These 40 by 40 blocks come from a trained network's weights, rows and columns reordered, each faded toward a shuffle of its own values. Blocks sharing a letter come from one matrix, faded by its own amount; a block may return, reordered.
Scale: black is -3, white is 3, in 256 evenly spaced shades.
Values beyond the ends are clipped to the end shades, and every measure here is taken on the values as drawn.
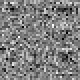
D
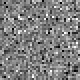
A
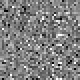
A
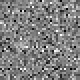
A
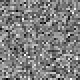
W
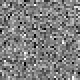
W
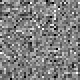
W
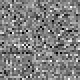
A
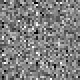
W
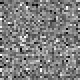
D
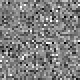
A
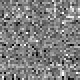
D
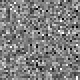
W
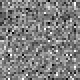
D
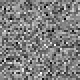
W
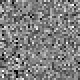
W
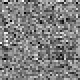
D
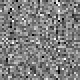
W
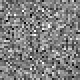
W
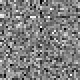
W
